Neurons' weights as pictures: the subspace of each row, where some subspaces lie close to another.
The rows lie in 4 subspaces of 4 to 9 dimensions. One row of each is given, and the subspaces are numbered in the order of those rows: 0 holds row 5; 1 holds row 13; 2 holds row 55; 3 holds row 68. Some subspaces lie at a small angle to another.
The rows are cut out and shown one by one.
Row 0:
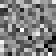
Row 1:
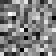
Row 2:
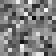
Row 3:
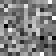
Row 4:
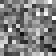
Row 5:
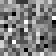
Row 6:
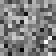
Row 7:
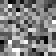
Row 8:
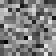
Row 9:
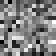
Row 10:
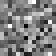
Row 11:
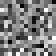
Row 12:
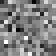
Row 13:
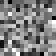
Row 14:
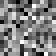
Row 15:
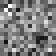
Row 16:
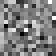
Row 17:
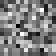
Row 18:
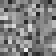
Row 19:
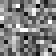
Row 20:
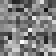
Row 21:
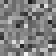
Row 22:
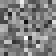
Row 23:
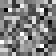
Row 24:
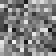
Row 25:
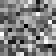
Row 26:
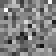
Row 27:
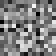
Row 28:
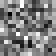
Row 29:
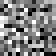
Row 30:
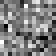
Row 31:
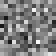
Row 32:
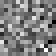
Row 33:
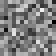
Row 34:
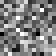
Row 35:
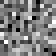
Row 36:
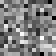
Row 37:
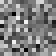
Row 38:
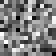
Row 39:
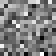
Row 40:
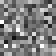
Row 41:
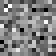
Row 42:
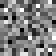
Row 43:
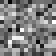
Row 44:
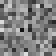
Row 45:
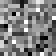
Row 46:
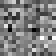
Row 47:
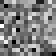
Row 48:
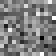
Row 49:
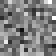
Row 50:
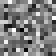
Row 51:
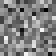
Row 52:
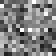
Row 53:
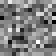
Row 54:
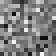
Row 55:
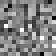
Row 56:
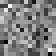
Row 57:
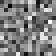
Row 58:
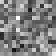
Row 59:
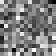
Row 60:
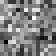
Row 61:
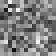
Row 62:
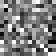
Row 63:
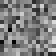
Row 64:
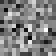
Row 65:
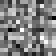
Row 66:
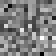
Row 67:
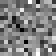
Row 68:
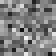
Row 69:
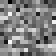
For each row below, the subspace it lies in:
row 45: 0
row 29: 3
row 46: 1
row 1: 0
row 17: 3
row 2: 1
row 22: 3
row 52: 2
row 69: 1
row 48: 2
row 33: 3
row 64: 3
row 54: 0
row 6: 1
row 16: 3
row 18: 3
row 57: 1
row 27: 3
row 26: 0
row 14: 1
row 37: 0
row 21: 1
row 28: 3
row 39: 1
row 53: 1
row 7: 1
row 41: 1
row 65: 1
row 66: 2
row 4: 2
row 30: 3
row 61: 0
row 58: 0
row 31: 3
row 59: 3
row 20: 1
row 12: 1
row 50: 3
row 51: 1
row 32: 3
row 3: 2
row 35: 0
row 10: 1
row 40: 1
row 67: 3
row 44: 2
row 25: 1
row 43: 1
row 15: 0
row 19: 3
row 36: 2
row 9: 1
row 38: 0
